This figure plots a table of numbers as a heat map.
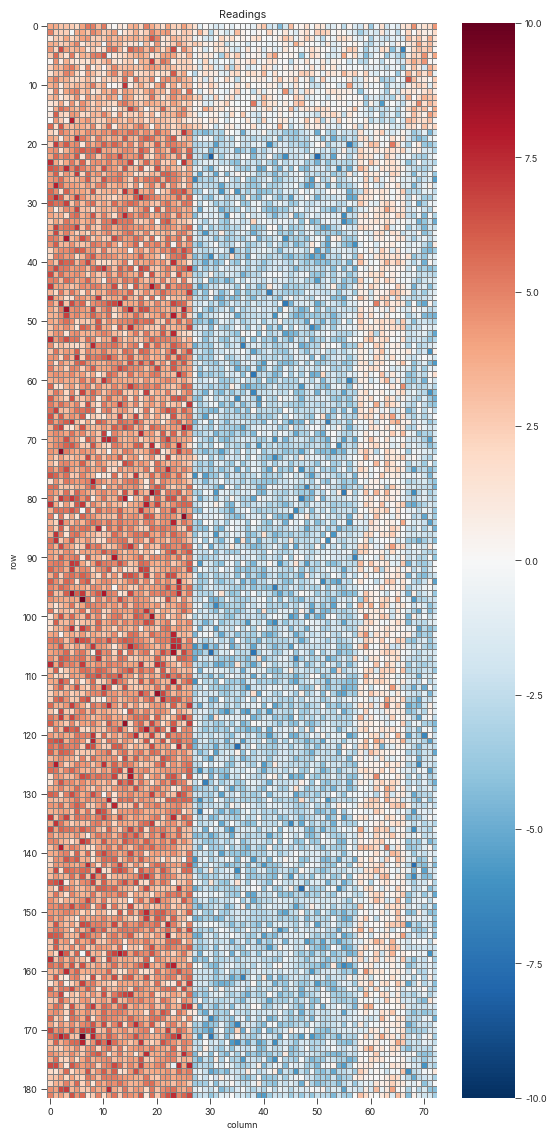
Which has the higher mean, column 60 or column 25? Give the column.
25
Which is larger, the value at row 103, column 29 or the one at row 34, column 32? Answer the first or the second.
the first
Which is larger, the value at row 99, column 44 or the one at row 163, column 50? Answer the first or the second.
the first
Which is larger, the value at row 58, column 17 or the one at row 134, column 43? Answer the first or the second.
the first
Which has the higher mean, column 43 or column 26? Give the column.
26
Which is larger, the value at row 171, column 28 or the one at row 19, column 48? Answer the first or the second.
the second
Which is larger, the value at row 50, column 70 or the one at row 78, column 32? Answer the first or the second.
the first
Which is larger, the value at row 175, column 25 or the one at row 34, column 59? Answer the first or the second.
the first
